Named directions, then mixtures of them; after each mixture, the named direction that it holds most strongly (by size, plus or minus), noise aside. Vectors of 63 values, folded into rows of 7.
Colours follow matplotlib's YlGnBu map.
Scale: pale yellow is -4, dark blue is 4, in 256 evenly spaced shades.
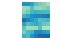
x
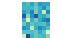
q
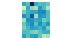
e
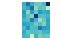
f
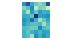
f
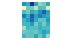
e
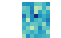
q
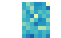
f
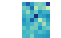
f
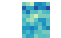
x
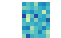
q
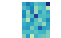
f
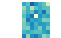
e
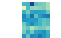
x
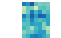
x
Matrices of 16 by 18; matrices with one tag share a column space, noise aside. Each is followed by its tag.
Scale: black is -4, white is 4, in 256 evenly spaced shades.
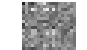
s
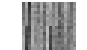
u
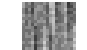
u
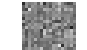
s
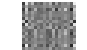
s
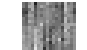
u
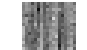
u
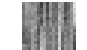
u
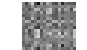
s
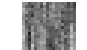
u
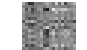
s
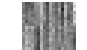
u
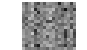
s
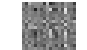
s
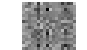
s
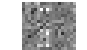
s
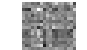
s
